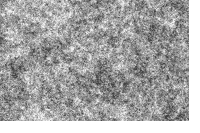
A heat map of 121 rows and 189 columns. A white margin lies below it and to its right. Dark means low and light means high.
Average level on the scale: 60%. Grain: blotchy. Odd rows or columns: none. Histogram: bell-shaped. Mirror symmetry: none. Stripes: none.
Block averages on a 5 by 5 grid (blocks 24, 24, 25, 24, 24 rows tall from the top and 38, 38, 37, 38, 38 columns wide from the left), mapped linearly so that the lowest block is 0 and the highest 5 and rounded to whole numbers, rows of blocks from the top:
4 5 2 3 2 | 3 3 3 2 1 | 2 2 3 2 1 | 2 3 0 1 2 | 3 3 3 3 1
